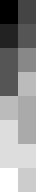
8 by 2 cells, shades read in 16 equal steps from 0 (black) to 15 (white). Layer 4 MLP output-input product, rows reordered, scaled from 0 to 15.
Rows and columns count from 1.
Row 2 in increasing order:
2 5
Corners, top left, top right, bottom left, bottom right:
0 4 15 12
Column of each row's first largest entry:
2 2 2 2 1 1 1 1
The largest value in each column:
15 13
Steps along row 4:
up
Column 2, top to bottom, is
4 5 8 11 10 10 13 12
